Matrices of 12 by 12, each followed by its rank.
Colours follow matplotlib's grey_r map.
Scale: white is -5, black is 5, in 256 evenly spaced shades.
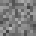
full rank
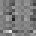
two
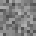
full rank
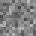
full rank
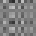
one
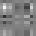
one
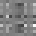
two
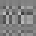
one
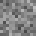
full rank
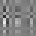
one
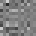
two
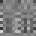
two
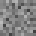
full rank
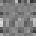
two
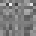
two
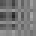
one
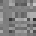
two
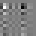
one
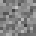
full rank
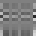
one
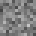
full rank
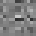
two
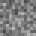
full rank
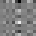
one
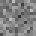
full rank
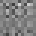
two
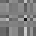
one
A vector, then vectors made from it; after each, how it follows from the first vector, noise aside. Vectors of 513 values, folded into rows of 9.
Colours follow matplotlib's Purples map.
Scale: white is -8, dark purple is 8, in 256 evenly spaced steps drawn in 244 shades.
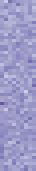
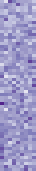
scaled up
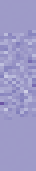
partly zeroed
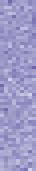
reversed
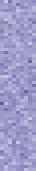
sign-scrambled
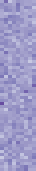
sign-scrambled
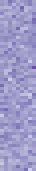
reversed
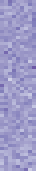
reversed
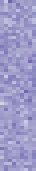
sign-scrambled
